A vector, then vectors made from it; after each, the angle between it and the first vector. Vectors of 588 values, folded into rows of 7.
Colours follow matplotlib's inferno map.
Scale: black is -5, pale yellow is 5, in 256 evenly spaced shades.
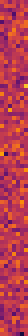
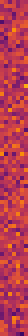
nearly parallel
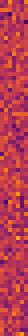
partly opposed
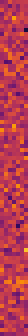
orthogonal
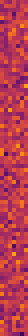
nearly parallel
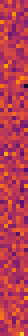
nearly opposite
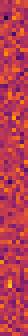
orthogonal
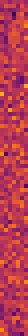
nearly parallel
